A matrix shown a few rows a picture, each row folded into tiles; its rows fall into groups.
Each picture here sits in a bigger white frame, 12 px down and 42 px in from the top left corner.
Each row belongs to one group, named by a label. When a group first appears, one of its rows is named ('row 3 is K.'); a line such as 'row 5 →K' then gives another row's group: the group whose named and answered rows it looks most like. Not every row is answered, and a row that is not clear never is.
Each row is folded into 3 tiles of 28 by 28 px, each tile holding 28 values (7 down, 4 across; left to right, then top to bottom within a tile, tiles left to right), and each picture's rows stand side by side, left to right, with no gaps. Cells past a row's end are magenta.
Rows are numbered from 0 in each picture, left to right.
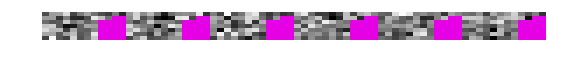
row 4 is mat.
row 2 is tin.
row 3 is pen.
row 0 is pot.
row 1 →pot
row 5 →tin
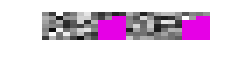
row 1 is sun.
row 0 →tin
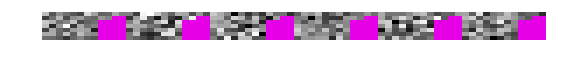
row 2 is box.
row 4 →sun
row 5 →tin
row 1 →mat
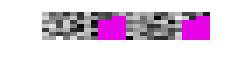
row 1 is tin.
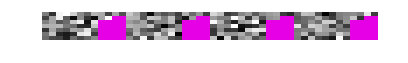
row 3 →pen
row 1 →box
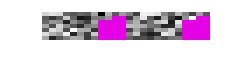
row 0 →pen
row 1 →mat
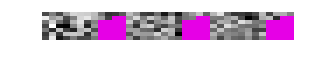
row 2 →pen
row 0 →tin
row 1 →box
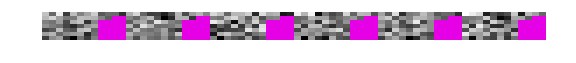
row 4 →tin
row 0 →tin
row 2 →box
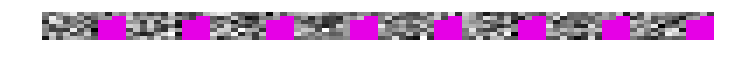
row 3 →pot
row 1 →sun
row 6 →pot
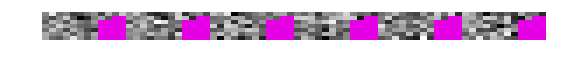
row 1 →pen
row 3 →tin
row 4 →pot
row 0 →pen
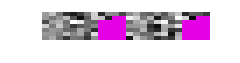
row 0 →pen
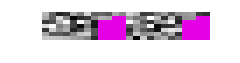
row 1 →box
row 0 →sun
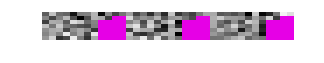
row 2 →sun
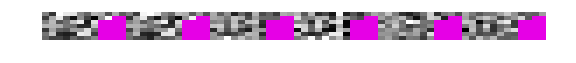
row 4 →pen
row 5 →sun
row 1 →mat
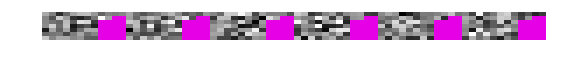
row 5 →tin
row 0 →sun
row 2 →mat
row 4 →pen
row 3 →box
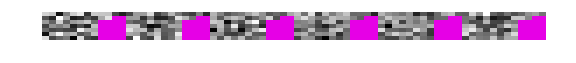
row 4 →box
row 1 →pot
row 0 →box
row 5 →pot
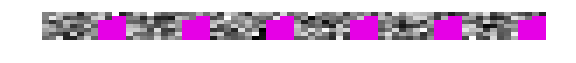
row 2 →mat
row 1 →pot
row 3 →pot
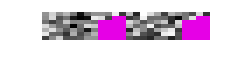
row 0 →pot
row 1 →mat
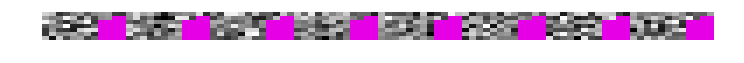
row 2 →mat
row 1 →pot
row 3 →tin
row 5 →mat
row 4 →sun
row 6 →box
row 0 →box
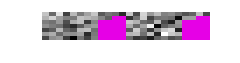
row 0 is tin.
